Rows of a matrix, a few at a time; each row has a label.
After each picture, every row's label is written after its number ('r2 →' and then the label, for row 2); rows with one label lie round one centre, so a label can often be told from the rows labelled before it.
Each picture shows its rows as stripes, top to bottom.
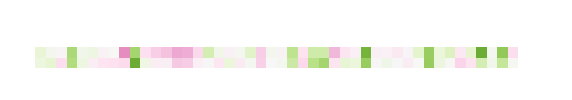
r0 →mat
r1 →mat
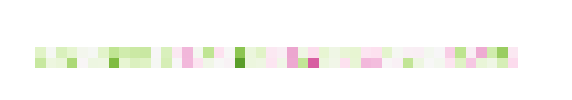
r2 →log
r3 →log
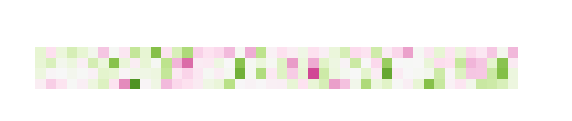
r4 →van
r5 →log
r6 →log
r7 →mat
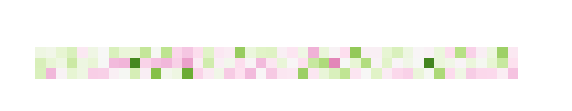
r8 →log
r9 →mat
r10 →van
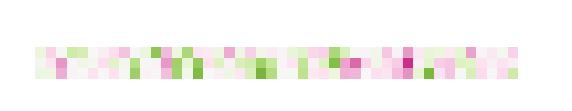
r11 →van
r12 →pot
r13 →pot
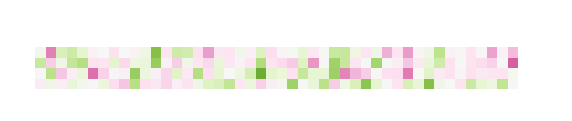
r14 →van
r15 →van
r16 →pot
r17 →mat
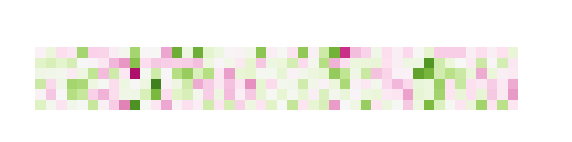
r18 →pot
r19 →mat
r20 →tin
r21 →van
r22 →van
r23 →mat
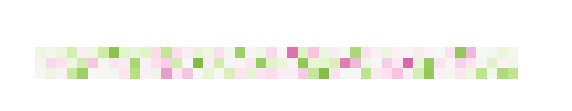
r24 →log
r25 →pot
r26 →mat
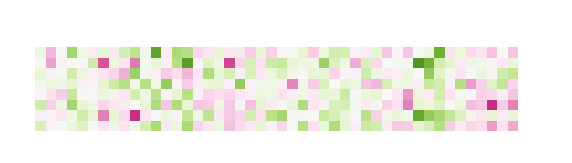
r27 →van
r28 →tin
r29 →mat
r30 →log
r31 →van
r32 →van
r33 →tin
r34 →van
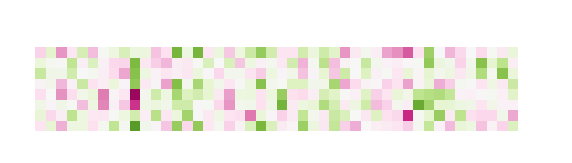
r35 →pot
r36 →mat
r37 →mat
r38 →pot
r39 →tin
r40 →tin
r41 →van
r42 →pot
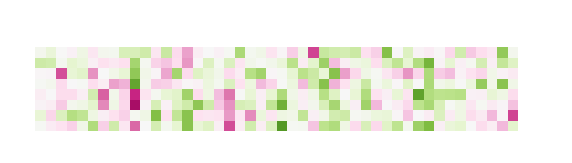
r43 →log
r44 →mat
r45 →pot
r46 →mat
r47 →tin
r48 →tin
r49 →van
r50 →tin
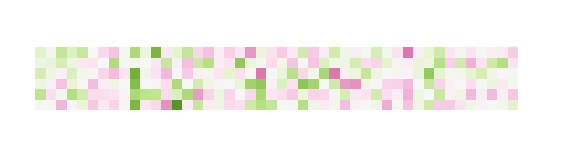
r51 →van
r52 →log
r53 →mat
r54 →pot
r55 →van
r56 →pot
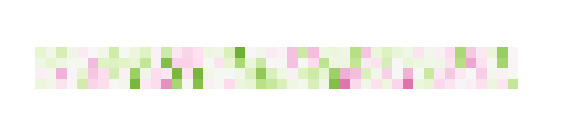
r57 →log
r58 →log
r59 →pot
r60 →pot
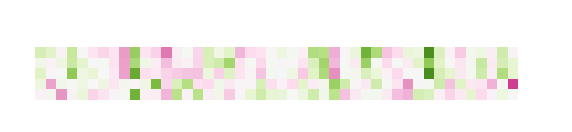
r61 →mat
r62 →mat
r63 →mat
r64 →van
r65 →pot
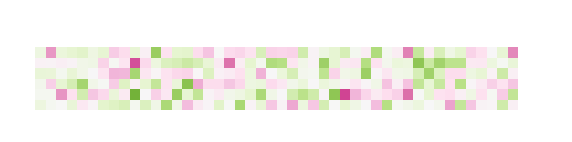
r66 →van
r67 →tin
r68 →mat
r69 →van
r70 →pot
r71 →log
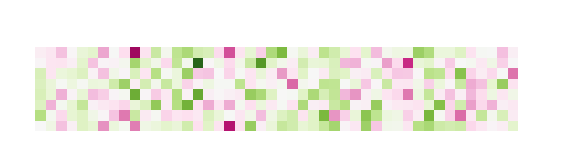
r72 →tin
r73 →pot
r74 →van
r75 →log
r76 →pot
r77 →van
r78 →mat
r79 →tin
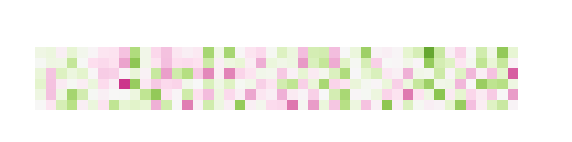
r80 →mat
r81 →mat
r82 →van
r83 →mat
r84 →van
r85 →log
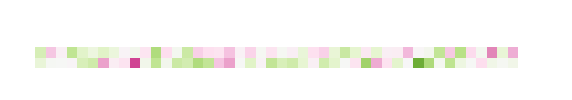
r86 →van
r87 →tin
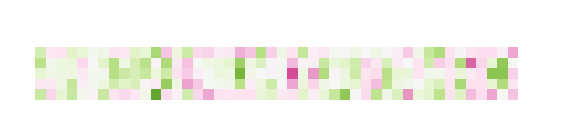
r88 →van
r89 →log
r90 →log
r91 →log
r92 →van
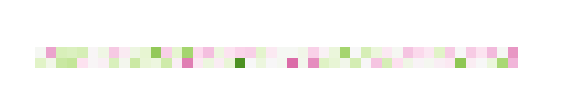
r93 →van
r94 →log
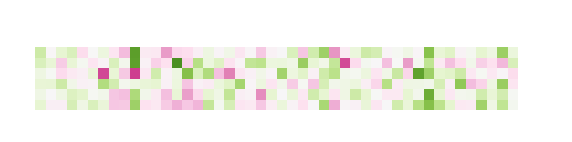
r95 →mat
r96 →pot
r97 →tin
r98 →log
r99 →mat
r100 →mat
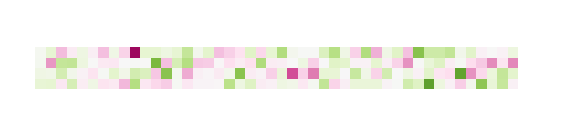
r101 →tin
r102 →van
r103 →log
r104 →mat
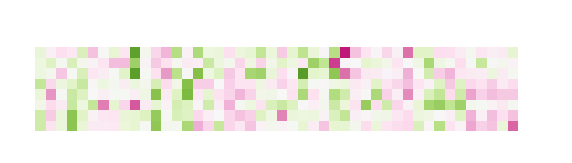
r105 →pot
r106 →mat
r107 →pot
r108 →van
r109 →van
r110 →tin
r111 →van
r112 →van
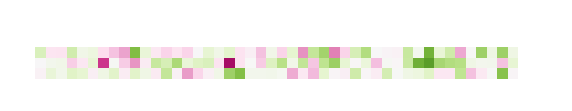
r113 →mat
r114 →tin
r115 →log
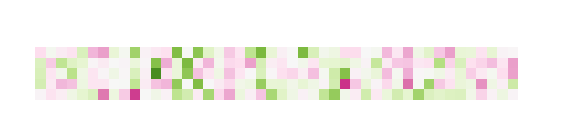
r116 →pot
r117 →van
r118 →van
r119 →pot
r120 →tin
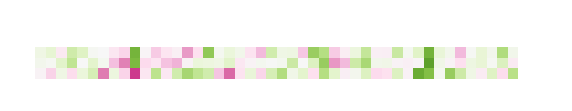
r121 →mat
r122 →mat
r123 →tin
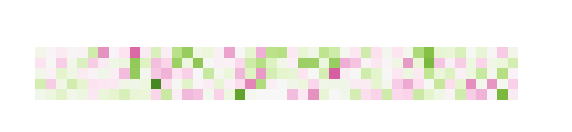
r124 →tin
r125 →pot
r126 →mat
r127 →van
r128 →log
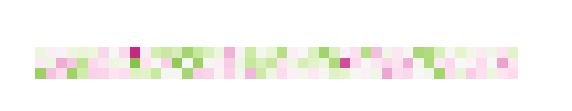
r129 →tin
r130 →pot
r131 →van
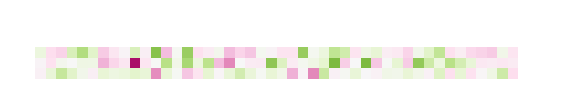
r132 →van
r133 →tin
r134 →log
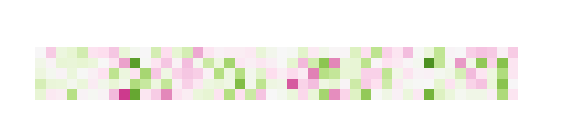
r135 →van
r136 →mat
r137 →log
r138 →log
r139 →mat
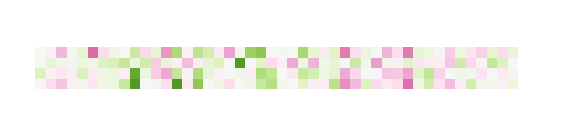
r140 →pot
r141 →log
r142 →pot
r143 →pot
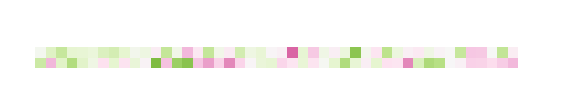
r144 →log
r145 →van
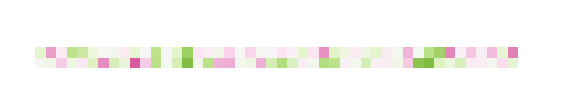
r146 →van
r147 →tin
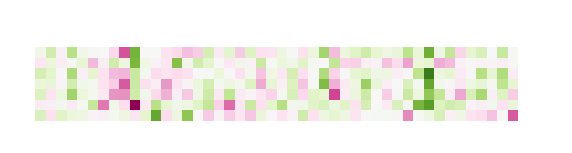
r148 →mat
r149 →pot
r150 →mat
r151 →mat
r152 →mat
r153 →tin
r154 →van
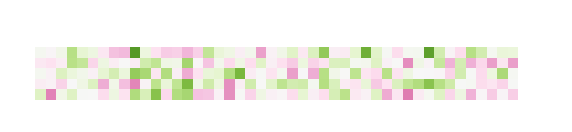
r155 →mat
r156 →van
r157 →log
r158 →tin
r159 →van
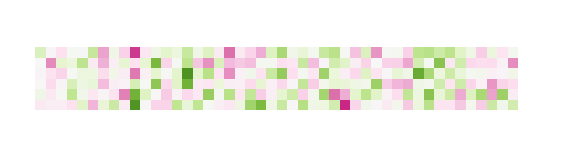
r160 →tin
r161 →van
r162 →tin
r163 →van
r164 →mat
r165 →pot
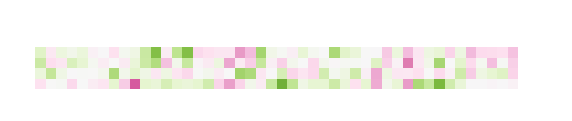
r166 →van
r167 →van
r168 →log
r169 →tin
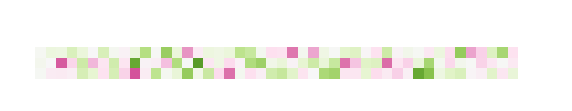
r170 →log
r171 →pot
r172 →tin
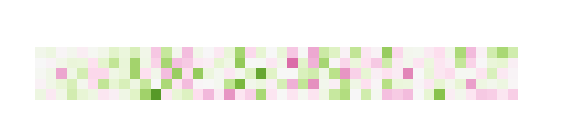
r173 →log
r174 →log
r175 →pot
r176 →log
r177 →van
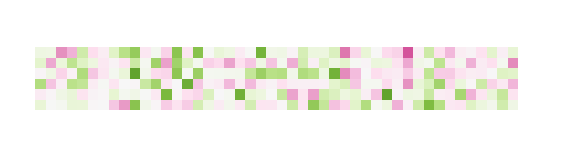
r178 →pot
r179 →van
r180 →pot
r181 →van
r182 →log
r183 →mat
